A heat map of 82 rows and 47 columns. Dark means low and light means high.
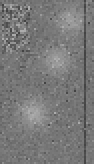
The top left is the roughest part. No overall slope runs across the table. There are three bumps. Column 43 differs from the columns beside it. A few values lie far out on both sides of the bulk. An odd patch, rougher than its surroundings, sits in the top left. There are no regular stripes.
